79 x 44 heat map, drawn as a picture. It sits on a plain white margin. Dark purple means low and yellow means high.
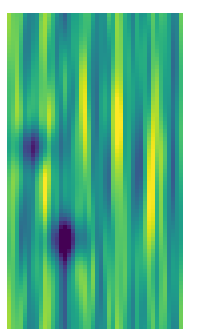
Streaks run downward. Stripes running up and down repeat 5 times from left to right. No overall slope runs across the table. Two dips sink into the field.
